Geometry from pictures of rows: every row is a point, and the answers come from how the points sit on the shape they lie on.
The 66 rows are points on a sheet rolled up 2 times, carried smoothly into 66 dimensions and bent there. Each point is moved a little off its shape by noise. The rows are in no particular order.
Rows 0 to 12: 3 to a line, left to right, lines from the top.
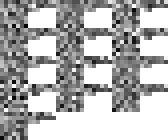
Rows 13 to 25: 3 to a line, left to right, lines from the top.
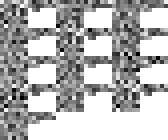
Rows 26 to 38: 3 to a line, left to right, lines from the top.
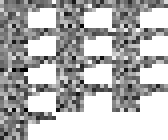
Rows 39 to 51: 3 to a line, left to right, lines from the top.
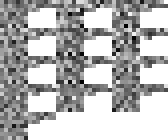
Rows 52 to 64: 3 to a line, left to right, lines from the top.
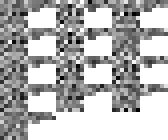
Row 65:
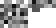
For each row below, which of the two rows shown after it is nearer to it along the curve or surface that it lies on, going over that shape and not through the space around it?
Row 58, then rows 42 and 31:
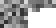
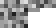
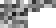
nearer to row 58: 31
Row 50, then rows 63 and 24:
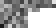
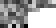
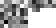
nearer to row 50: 63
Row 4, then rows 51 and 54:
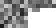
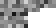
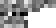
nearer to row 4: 54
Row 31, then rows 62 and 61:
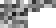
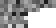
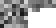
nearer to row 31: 61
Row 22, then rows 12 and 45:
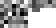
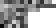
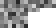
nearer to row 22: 12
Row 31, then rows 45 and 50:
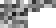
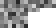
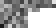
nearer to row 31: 50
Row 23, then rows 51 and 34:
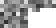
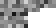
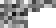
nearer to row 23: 34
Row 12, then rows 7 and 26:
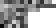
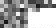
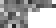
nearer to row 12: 7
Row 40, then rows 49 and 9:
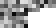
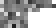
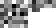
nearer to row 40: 49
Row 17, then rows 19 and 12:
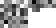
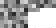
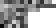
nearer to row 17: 12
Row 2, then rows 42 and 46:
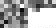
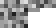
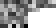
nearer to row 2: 46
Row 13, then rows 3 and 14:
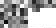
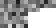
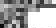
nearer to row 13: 14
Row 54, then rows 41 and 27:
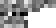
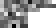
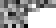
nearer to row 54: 27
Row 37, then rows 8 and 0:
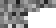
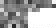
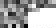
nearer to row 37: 8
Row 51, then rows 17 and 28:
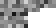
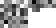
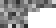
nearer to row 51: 28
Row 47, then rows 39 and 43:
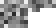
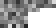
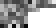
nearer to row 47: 39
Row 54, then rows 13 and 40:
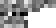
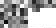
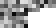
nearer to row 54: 40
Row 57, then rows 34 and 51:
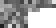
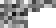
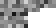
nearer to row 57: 51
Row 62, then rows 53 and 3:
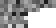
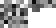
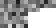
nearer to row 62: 3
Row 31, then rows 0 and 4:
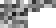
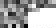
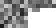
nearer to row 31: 4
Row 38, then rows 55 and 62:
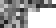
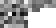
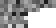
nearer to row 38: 55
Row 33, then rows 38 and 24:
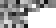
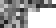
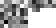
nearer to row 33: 38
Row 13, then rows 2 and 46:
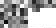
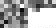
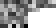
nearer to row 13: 2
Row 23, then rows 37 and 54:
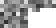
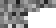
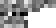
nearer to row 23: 54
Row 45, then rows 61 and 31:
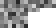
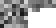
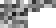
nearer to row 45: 61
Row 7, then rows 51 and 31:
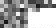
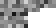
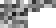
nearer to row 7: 31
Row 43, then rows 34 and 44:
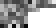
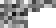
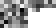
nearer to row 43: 44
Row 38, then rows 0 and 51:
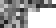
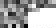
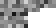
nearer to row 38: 0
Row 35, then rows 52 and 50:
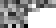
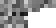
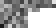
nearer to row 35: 50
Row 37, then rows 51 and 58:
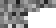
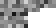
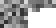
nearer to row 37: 51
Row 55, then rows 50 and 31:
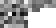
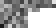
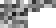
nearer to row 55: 31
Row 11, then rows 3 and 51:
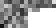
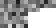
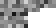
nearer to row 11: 3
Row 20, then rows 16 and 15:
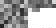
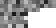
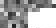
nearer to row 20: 15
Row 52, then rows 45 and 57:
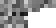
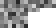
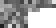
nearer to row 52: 45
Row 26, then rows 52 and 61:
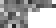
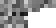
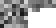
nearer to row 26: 61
